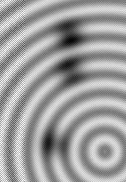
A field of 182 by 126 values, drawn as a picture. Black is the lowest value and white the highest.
The top middle is the ninth with the lowest average. Rings spread out from the bottom right. Neither half mirrors the other. Three dips sink into the field. No row or column stands out. There is no overall slope. A vertical seam about 20% of the way across splits the table, and the right part is calmer.
